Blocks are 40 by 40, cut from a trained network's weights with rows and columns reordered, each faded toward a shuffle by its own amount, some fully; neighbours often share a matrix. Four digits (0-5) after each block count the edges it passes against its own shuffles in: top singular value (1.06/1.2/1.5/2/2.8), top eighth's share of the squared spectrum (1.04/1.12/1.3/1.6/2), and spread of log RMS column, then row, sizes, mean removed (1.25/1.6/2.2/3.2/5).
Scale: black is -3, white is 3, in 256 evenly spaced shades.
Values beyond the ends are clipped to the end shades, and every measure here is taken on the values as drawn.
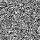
1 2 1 0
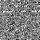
2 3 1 2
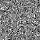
2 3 1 1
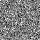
0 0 0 0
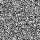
0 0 0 0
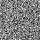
0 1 0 0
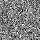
0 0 0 0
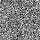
0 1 0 0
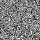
0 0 0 0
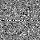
2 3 0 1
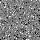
0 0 0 0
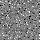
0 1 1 0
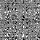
2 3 3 1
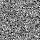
1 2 0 0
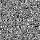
2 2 0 1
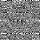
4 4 0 3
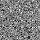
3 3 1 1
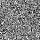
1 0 0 0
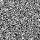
1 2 0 1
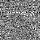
2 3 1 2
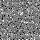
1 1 0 0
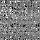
2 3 3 1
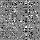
2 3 2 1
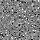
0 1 1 0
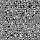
1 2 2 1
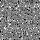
1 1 0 0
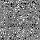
0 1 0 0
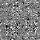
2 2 2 1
